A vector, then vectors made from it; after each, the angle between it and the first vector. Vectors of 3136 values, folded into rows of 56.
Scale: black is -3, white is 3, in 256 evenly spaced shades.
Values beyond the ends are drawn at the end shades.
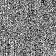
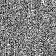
nearly opposite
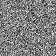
partly aligned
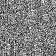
nearly opposite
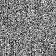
nearly opposite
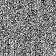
nearly parallel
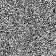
partly aligned
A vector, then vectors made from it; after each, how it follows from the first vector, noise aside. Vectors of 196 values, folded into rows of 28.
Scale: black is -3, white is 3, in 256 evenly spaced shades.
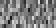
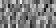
reversed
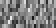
negated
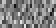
wrapped around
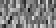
copied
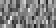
negated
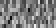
copied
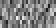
wrapped around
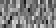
copied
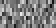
wrapped around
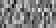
wrapped around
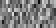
wrapped around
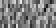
reversed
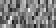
negated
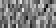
reversed
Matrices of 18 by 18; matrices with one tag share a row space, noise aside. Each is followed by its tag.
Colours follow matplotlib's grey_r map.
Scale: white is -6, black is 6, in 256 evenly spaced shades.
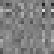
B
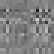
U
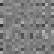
B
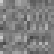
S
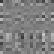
B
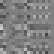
S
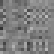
S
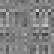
U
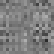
U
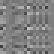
S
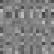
B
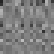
B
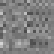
S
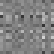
B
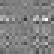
U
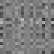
B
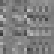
S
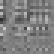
S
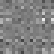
B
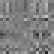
U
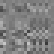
S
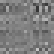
U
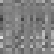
B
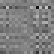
U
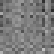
B
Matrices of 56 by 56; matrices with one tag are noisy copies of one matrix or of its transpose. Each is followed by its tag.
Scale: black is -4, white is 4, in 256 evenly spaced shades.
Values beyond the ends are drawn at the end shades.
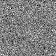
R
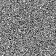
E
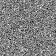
E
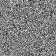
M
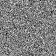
M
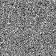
R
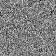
M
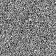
E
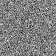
E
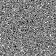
E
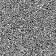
E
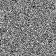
M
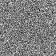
E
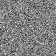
M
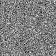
R
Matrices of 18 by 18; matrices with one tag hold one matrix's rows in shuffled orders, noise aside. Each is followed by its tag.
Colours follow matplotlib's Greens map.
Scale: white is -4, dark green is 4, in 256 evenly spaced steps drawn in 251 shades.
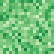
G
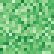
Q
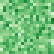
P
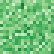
Q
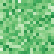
P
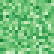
G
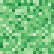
Q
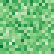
Q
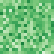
Q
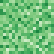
G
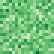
G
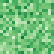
Q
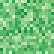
Q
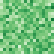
P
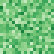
Q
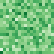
Q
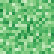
Q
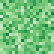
P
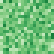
P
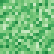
G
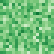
G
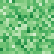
Q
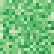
P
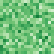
G
